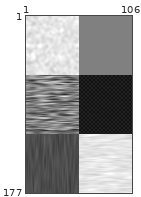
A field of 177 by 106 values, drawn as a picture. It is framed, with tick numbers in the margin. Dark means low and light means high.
It is made of 3 by 2 panels. Panel 1,1: very high, blotchy, faint in contrast. Panel 1,2: middling, flat. Panel 2,1: middling, streaked across, strong in contrast. Panel 2,2: very low, checkered, faint in contrast. Panel 3,1: low, streaked downward, faint in contrast. Panel 3,2: very high, streaked across, faint in contrast.
